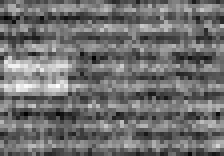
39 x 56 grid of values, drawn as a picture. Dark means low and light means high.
The ninth with the highest average is the middle left. The histogram is bell-shaped. Stripes running across repeat 8 times from top to bottom. No overall slope runs across the table. Streaks run across, left to right. In the middle left lies a patch that is higher than the rest.
